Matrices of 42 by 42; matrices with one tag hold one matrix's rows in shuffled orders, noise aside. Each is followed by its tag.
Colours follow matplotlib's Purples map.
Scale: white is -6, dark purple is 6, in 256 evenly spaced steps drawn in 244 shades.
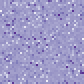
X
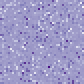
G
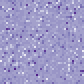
X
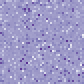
G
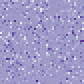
X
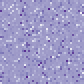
G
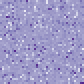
X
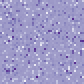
X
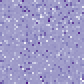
G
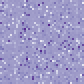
G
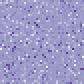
X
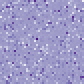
X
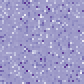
G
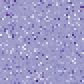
X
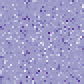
G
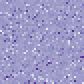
X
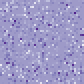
X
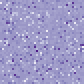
X
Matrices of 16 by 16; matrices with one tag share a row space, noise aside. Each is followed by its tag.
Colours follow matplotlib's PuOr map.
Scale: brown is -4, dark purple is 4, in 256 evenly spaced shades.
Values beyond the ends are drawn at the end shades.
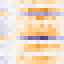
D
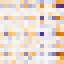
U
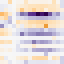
D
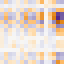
U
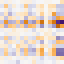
U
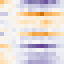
D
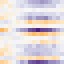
D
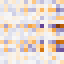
U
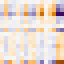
U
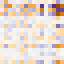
U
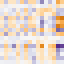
U
